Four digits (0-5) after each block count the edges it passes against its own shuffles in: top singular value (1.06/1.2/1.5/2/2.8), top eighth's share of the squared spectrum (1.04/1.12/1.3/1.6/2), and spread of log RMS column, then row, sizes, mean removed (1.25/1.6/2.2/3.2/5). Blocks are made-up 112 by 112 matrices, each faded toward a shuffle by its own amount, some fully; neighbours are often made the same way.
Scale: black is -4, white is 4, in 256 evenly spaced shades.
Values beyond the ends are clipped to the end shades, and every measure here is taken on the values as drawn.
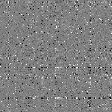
4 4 2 2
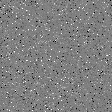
0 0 0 0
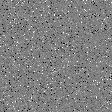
0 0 0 0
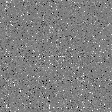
2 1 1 1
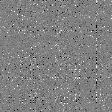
3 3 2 2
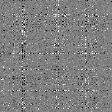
3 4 3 3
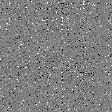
2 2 2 2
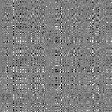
5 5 4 3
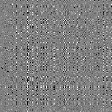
5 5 4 3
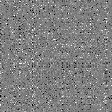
4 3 2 2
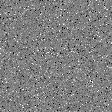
2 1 0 0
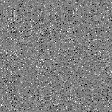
4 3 2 2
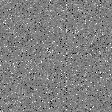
3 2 1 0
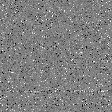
3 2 1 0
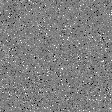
2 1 0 0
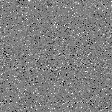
3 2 0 1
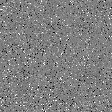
3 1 0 0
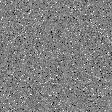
0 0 0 0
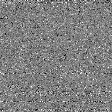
1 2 0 3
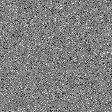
0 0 0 1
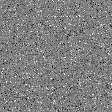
1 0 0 1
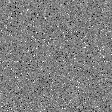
1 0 0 1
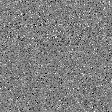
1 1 0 2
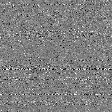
2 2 0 3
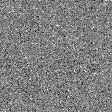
2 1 0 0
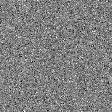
3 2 1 0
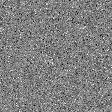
0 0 0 0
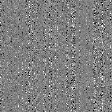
2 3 4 0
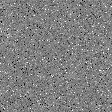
0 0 0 0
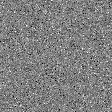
2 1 0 0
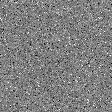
0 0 0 0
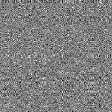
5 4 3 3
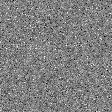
2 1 0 0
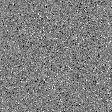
2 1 0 0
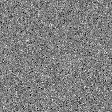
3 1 0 0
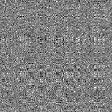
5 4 3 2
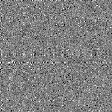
4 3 2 2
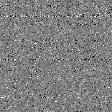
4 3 0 2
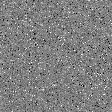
0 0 0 0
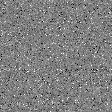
1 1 1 1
